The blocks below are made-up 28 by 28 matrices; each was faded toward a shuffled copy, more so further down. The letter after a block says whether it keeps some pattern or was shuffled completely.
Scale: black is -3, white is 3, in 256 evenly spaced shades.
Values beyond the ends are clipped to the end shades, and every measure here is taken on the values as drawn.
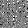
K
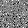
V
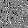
K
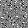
K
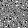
V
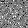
V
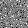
V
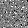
V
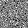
V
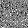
V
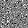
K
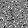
V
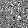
K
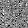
K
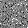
V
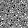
V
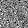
V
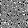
K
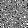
V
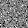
K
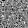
K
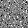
K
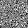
V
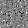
V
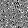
K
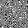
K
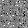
K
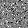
V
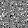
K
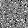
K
